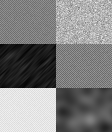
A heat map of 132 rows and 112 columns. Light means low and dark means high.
The table splits into 3 rows of 2 panels. Panel 1,1: middling, checkered. Panel 1,2: low, fine-grained. Panel 2,1: very high, slanting up to the right, faint in contrast. Panel 2,2: middling, checkered. Panel 3,1: very low, checkered, faint in contrast. Panel 3,2: high, smooth.
